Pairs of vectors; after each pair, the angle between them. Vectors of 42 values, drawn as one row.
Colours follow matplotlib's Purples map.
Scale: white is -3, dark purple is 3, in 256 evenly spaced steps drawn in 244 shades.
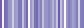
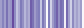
orthogonal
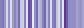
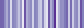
partly aligned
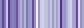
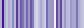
partly aligned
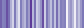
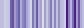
nearly opposite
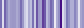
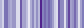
partly aligned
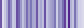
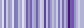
partly aligned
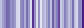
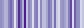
partly opposed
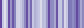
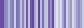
orthogonal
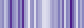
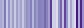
partly opposed
